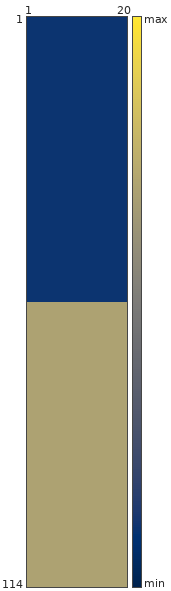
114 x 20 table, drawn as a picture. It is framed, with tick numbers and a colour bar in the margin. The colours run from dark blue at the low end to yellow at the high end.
It is made of 2 by 1 panels. Panel 1,1: very low, flat. Panel 2,1: high, flat.
